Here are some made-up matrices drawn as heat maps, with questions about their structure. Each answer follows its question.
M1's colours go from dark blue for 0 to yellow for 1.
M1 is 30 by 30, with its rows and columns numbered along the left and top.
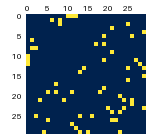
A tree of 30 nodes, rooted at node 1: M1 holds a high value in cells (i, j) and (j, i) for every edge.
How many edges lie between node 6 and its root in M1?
1
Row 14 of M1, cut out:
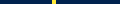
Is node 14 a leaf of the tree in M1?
yes
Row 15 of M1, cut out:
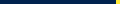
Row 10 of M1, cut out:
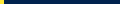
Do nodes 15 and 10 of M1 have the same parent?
no
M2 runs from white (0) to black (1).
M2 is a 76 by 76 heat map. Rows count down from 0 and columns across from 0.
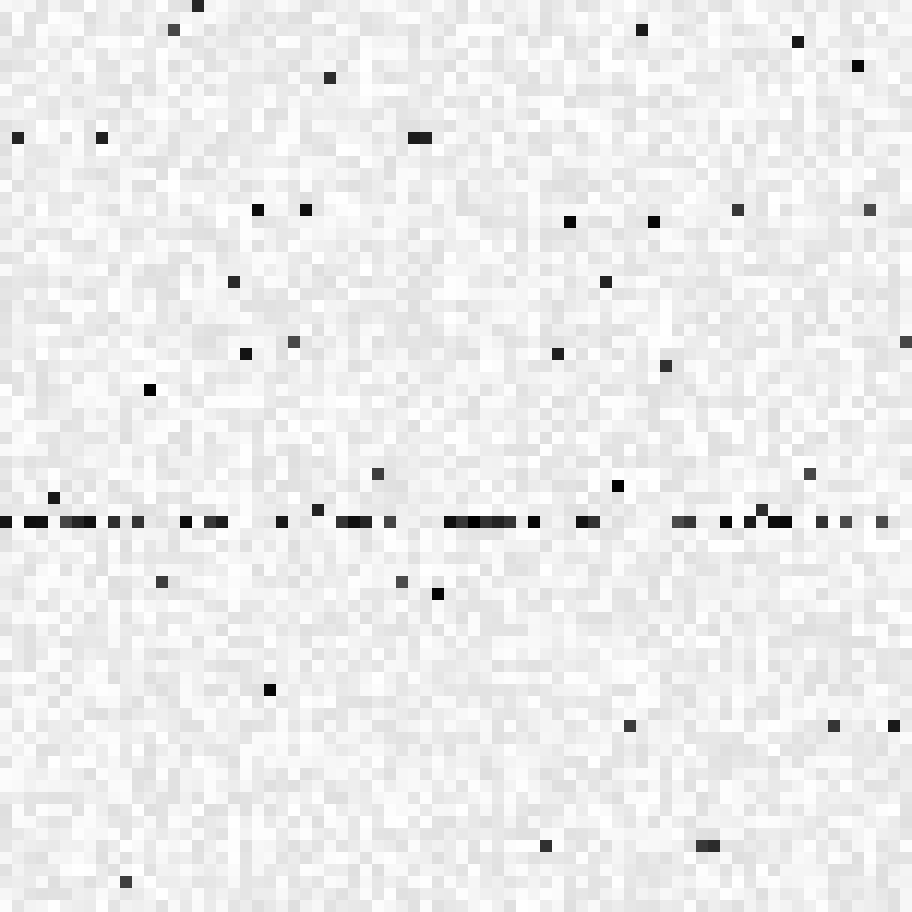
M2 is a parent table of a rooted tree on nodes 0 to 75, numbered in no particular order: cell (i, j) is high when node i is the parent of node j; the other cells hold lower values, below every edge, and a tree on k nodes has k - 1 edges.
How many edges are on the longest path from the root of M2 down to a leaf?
2
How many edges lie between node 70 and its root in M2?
1
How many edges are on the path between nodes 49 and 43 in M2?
1
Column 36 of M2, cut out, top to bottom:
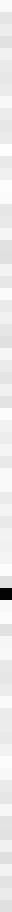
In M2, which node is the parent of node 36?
49
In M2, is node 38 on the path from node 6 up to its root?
no
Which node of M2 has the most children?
43
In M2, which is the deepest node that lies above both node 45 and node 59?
70
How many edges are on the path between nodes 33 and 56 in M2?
3
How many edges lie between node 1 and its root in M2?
2
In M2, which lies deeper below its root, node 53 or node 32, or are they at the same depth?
node 53
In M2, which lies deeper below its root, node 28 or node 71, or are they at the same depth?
node 71
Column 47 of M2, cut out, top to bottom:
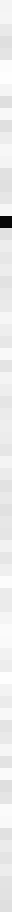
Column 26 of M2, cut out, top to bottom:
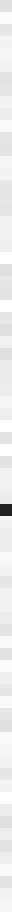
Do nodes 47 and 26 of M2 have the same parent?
no
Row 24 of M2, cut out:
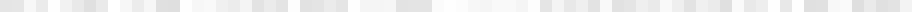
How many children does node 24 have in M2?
0
